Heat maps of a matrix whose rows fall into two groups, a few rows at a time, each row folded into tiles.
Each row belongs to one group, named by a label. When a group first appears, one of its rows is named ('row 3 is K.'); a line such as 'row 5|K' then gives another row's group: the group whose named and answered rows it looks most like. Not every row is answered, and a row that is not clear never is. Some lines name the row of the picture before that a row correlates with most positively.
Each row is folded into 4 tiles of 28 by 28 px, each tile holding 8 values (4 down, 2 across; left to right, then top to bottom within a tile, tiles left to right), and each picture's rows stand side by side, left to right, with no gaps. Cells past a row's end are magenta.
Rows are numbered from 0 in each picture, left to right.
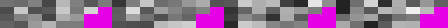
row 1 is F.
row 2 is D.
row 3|F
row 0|F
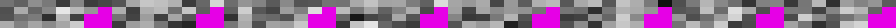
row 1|D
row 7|F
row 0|F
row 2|F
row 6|D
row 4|D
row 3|D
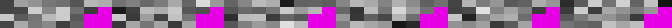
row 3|D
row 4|D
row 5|F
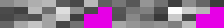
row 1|F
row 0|D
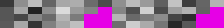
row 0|F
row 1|D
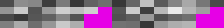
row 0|F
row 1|F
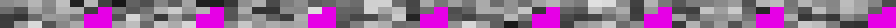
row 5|D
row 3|D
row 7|D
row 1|F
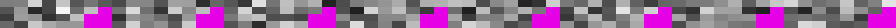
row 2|F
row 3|D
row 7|D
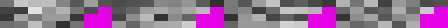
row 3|F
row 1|F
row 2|F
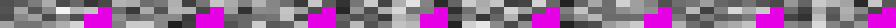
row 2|D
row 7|D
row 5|F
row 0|F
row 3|F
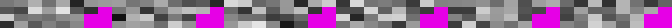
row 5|F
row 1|F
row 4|D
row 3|D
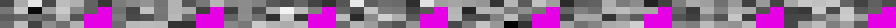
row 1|D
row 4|D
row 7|D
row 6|D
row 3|D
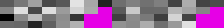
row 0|F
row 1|F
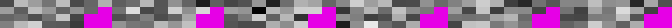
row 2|F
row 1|F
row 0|D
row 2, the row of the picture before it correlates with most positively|0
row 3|D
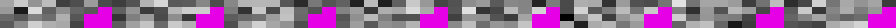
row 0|D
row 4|F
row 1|F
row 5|F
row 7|F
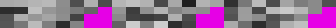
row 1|D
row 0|D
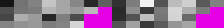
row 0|F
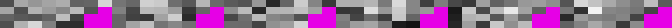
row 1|D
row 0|D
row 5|D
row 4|F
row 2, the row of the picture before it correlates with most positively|1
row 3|D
